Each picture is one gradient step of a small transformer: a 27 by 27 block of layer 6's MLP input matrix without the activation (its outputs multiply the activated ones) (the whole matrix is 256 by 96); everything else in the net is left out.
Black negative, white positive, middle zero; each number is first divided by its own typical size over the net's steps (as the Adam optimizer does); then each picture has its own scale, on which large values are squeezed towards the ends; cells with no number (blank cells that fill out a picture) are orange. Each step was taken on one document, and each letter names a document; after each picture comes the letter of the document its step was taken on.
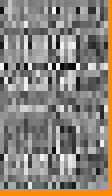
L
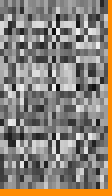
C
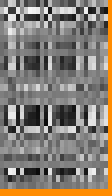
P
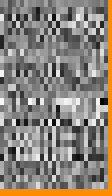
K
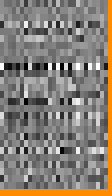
L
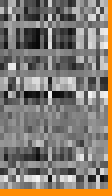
P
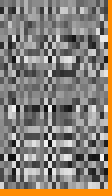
K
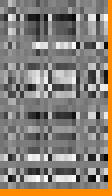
P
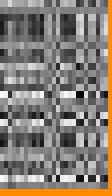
C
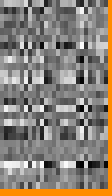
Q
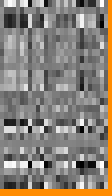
Q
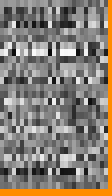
K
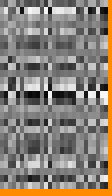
P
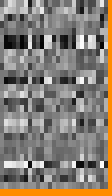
Q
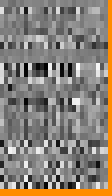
L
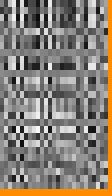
P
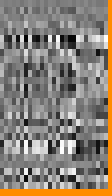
L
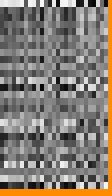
C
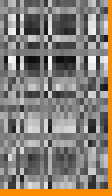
P
